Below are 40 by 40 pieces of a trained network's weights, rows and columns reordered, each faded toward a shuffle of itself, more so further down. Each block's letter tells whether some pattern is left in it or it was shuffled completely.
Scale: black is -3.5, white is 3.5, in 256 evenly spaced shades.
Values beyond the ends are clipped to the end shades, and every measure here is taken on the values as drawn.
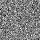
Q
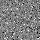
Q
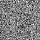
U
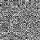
U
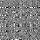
U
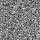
Q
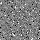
Q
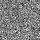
Q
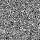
Q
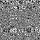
U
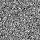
Q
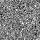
Q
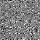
U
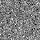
Q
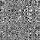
U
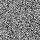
Q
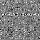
U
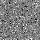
Q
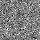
Q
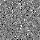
U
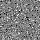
Q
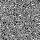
Q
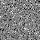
Q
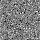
Q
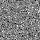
Q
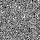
Q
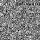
U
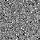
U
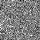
U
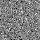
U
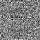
U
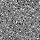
Q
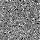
Q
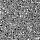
Q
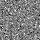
Q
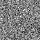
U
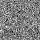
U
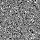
Q
